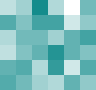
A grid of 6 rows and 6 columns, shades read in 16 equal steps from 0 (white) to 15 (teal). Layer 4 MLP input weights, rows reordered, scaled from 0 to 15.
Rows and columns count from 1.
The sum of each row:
39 53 51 54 53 48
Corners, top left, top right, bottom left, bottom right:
4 9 11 7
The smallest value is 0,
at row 1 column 5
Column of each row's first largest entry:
3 3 6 4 4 1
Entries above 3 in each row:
5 5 6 6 5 6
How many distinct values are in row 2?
5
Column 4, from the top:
5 12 6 14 13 5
